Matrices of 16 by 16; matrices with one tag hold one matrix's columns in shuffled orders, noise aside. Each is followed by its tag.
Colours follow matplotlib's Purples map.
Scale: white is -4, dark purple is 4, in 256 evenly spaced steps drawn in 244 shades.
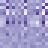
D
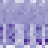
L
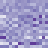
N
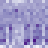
L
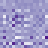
N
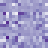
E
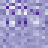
D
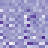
N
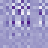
D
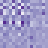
D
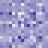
E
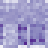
L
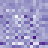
N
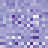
N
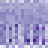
L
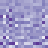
N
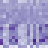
L
